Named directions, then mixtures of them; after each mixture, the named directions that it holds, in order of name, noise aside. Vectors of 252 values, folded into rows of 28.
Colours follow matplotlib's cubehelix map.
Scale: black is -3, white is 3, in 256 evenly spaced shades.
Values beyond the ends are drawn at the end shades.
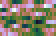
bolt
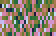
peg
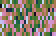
peg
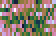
bolt, peg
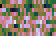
bolt, peg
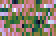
bolt, peg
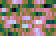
bolt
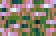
bolt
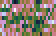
bolt, peg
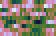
bolt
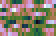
bolt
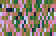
peg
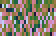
peg
